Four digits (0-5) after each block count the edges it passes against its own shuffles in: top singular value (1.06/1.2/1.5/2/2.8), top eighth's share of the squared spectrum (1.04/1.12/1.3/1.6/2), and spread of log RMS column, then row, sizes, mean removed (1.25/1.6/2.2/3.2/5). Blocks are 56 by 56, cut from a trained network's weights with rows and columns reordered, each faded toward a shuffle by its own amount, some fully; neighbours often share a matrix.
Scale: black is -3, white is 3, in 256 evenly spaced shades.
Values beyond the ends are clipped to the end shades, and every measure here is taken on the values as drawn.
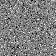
1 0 0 0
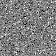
1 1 0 0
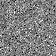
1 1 0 0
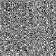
3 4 2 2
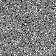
0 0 0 0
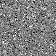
0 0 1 0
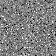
0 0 0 0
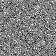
0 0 0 0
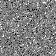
0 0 0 0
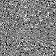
3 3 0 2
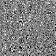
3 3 2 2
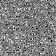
0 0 0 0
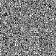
3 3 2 1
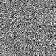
3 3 1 1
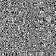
3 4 2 2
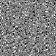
3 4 2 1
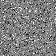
2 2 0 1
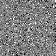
3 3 1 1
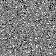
2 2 1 0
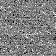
1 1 1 0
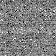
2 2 1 1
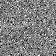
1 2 0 1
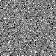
2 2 1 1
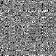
3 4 2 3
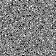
2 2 1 1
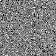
2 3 2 1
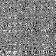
3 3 1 2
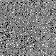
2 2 0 1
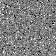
0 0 0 0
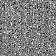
1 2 1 1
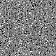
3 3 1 1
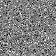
2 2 0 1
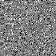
3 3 1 1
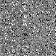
3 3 1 1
